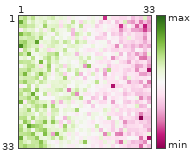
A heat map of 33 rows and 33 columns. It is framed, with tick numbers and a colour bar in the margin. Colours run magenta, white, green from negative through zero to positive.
Histogram: bell-shaped. Odd rows or columns: none. Slope: up to the left. Grain: fine. Stripes: none.
